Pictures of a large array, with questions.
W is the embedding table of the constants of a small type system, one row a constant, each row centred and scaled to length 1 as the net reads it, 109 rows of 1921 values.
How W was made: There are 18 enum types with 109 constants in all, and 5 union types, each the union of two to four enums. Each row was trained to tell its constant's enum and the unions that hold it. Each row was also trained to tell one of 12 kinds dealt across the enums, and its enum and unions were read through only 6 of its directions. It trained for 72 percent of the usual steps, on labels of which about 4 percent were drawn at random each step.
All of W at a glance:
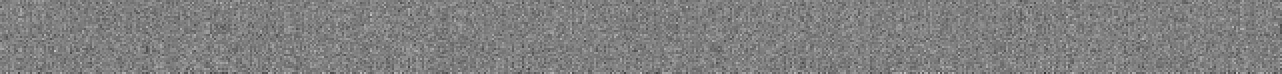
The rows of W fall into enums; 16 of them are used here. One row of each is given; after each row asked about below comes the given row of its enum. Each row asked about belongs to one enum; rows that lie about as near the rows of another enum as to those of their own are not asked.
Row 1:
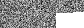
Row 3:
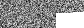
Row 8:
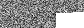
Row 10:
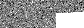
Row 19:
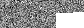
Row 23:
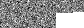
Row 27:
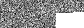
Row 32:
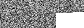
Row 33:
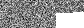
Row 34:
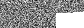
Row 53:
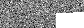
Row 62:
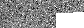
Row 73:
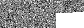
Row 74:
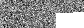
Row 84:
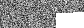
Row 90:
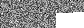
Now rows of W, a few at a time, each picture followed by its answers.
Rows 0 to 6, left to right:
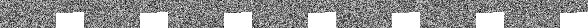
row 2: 34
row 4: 10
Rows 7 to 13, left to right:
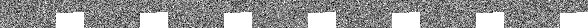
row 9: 73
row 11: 53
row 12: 19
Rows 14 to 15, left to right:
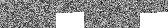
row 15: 19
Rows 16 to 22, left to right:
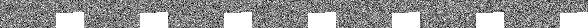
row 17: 74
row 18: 84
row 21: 32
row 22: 19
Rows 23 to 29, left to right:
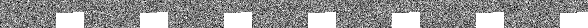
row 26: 1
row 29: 34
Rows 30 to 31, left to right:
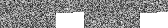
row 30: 34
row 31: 1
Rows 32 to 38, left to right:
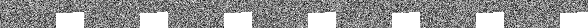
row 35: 10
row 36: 33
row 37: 19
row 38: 84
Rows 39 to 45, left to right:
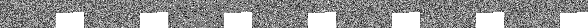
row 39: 53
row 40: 90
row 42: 34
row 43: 19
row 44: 84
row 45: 23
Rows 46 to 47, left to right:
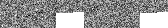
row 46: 90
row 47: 34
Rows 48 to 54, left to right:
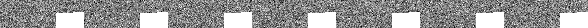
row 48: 19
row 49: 23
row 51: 74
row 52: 32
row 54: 10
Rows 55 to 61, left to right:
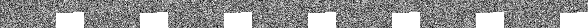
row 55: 84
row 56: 10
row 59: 84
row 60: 10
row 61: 90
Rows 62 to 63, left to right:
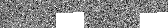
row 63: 74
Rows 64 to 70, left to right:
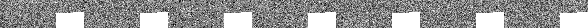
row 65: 23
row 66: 74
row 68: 1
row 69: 8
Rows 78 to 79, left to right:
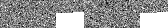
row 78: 23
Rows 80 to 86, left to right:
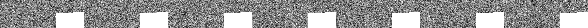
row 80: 90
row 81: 10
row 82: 19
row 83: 74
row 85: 34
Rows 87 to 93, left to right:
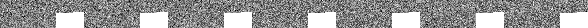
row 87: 90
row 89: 90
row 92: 74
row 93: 8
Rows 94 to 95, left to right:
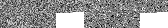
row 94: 8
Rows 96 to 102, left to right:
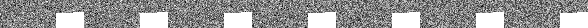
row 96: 84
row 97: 74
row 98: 8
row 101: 8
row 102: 90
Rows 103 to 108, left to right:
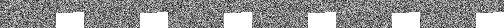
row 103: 1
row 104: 23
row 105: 53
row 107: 10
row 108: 23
